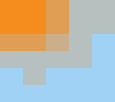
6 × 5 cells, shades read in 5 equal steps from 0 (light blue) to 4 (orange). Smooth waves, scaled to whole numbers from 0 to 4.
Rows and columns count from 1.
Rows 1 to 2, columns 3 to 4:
3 1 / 3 1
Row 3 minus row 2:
-1 -1 -1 0 -1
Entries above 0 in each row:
5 5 4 4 1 0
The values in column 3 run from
0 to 3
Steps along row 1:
same down down same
